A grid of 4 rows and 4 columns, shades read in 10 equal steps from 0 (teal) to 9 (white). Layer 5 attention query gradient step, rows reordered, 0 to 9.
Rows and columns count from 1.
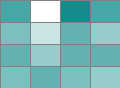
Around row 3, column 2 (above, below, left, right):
7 3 3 3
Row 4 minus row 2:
0 -4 1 0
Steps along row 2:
up down up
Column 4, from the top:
2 5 3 5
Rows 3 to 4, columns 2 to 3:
5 3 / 3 4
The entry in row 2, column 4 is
5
